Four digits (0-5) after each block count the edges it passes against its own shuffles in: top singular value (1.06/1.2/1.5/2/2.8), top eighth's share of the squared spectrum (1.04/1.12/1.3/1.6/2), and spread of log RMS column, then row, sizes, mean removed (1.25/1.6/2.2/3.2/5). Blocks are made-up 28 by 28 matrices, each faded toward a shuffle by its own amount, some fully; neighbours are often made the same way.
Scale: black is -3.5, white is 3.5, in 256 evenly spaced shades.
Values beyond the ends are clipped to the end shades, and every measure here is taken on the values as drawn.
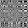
4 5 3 3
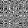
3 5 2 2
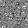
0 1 0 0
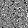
0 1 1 0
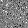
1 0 0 0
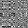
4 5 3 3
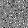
2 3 0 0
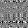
3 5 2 3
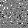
1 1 1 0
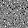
0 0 0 0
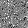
0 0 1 0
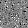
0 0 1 0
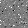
0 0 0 0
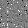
1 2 0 0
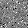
0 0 0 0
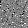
0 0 0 0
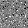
2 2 1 0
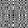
4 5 3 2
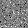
0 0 0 0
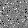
0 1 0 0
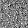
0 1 1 0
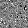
0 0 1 0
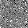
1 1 1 0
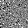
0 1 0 0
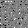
2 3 1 1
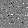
1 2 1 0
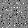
1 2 1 1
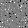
0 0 0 0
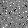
0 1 0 0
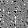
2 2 1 1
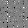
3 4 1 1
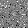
1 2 0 1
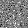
1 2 0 0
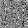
1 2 2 0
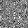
1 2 2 0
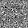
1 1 1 0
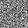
1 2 1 0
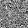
0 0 1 0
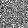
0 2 1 0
